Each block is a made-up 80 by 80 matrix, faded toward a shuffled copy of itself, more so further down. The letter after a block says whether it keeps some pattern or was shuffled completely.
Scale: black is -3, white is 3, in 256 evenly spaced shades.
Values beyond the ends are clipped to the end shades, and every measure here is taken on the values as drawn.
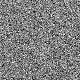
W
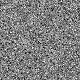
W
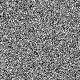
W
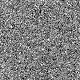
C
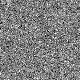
W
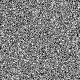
W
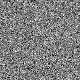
C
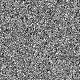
W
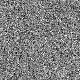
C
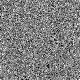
C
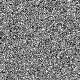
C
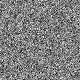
W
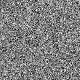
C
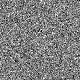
C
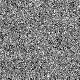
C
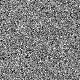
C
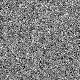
W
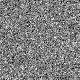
C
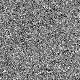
W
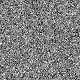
W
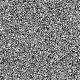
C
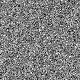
W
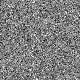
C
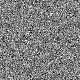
W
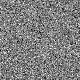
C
